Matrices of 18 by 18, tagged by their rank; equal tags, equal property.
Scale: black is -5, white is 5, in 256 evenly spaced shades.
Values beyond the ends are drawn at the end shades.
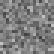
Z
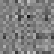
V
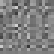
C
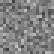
Z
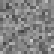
Z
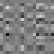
C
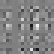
C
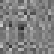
V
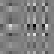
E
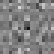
V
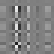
E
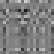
C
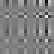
E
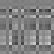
E
